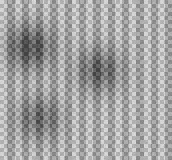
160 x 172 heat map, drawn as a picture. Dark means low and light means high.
Three dips sink into the field. The halves do not mirror each other. Stripes running up and down repeat 12 times from left to right.
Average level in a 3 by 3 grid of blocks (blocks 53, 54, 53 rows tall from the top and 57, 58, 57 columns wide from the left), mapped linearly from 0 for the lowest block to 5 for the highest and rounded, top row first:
0 4 5
1 0 4
1 4 5
